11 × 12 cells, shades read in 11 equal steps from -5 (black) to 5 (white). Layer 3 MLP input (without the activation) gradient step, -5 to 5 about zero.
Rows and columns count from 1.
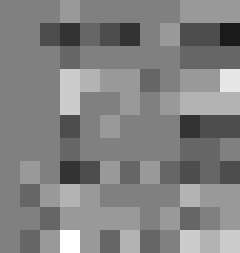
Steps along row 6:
same same down up up down same same down up same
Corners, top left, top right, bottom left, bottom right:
0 1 0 3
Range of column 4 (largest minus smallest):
8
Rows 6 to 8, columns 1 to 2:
0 0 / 0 0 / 0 1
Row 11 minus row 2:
0 -1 3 8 2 1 5 -1 -1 5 4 7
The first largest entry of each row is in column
4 9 1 12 4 6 1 2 4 4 4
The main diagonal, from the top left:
0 0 0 3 0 1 0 1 0 -1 2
